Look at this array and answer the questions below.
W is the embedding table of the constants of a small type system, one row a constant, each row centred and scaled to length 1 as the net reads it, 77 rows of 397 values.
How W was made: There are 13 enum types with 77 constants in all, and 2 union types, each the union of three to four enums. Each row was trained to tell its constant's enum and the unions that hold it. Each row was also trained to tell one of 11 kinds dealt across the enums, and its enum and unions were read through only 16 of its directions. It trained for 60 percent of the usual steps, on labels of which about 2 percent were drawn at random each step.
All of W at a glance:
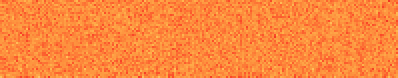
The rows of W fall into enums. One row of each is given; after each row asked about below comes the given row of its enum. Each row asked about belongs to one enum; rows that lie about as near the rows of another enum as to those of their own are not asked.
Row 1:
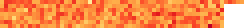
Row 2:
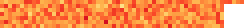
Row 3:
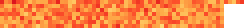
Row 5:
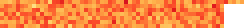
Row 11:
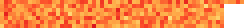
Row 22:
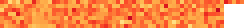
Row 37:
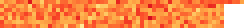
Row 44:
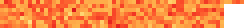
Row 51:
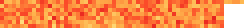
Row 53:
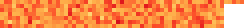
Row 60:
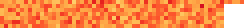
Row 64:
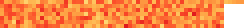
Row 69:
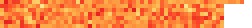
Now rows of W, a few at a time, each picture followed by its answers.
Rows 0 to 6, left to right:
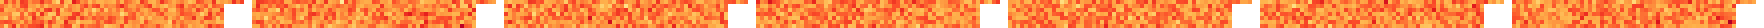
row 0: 1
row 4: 60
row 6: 3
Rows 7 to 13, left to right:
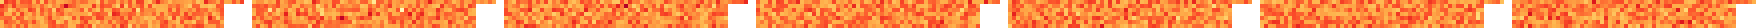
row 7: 69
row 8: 64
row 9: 22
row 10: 22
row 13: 37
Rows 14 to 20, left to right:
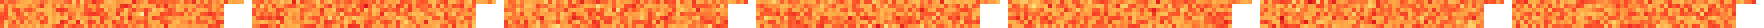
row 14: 3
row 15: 3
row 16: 53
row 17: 5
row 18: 5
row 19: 1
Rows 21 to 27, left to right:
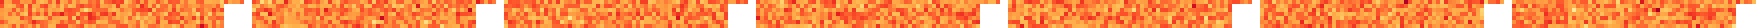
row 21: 60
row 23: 69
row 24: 2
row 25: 1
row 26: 37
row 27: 44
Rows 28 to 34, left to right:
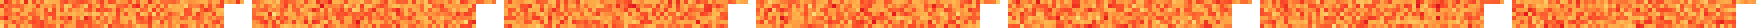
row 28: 64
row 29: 2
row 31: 2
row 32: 37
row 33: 51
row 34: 5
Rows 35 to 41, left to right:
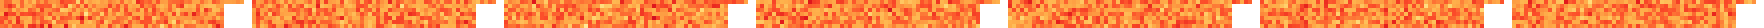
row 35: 44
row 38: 5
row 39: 22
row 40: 60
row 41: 22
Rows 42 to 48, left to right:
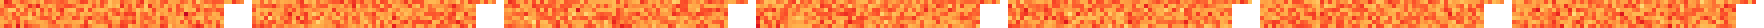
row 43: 53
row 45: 51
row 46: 37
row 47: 60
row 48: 60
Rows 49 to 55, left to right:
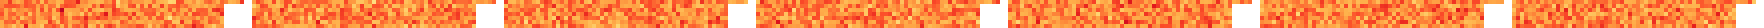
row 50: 44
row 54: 44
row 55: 37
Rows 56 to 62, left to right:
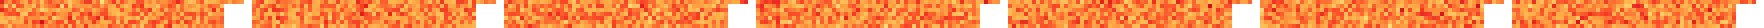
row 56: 5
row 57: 2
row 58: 44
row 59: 69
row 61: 22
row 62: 1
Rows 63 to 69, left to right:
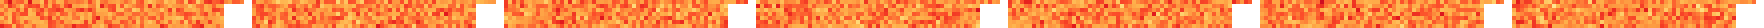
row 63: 37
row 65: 53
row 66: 44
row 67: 22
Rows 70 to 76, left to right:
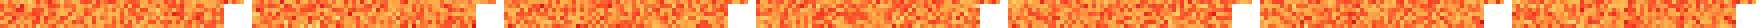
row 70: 5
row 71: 53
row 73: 51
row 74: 60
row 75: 3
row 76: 3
